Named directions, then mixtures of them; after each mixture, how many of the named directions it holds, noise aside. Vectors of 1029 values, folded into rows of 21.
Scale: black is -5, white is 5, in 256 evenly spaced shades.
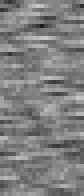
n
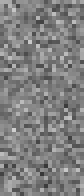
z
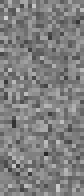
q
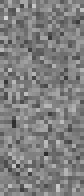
one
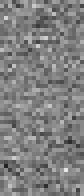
three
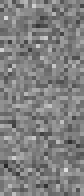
three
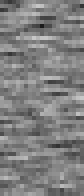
one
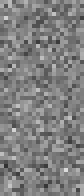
two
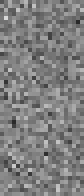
one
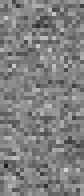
three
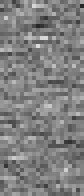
three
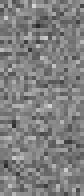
three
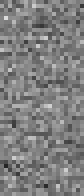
three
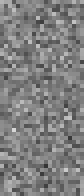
one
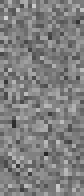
one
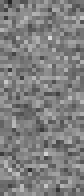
three
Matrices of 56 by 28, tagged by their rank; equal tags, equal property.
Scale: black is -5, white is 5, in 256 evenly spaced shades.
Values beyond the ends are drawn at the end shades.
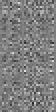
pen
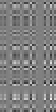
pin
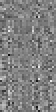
pen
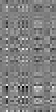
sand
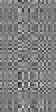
sand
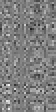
pen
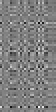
sand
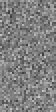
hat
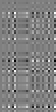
pin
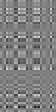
pin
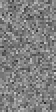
hat
